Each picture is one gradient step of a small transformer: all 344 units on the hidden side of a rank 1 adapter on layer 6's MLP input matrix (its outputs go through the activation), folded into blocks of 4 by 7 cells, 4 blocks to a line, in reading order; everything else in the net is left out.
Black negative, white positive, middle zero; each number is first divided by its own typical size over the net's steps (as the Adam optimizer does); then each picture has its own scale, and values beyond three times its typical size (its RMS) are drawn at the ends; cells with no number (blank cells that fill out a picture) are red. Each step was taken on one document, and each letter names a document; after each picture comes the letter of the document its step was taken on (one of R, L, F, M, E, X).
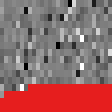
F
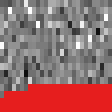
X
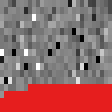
F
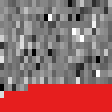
F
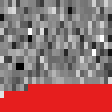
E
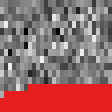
E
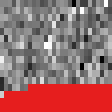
E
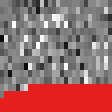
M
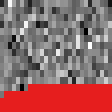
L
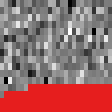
E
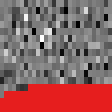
M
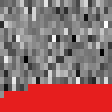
L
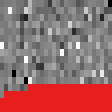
X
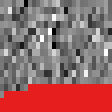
M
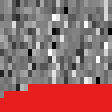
M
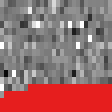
X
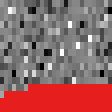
X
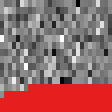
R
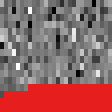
F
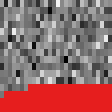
L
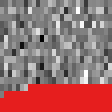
M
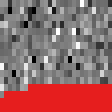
X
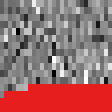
M
